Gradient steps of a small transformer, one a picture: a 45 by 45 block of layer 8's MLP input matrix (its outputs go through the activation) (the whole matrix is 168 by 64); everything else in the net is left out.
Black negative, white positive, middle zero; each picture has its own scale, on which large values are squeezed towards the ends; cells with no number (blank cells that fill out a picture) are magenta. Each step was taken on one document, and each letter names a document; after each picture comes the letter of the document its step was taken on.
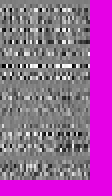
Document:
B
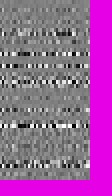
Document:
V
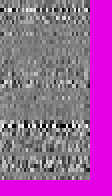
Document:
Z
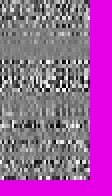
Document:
Z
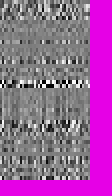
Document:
Z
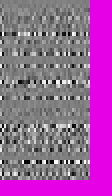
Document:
V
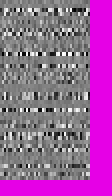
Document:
B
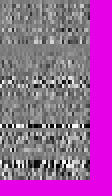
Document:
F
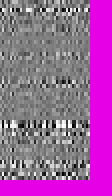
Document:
Z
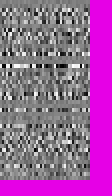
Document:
B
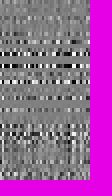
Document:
V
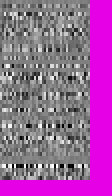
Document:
F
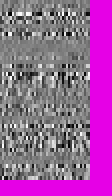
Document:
F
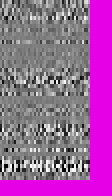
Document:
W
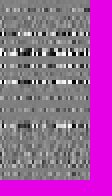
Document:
V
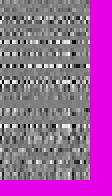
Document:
V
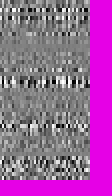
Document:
Z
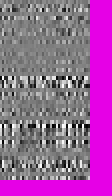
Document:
Z
